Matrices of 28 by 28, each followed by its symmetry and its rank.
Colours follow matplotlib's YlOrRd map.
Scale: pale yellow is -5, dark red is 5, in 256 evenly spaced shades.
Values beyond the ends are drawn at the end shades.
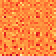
neither, rank five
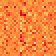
neither, rank five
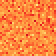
neither, full rank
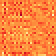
neither, rank five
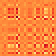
symmetric, rank two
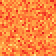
neither, full rank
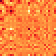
symmetric, rank three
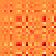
symmetric, rank two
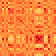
symmetric, rank three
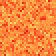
neither, full rank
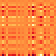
neither, rank one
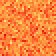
neither, full rank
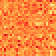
neither, rank five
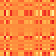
neither, rank one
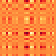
neither, rank one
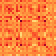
symmetric, rank three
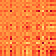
symmetric, rank two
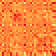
symmetric, rank three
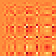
symmetric, rank two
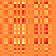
neither, rank one
